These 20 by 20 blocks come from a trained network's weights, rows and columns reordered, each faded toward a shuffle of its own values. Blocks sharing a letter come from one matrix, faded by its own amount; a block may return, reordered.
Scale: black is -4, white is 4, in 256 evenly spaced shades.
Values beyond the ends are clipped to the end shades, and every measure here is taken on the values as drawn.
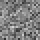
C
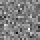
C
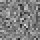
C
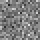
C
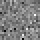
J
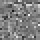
J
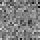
C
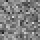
C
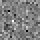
J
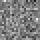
C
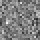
C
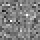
J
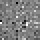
J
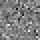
J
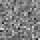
C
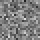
C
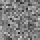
C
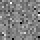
J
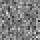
C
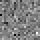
J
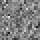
C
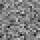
C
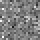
J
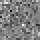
J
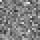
J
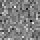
J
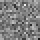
C
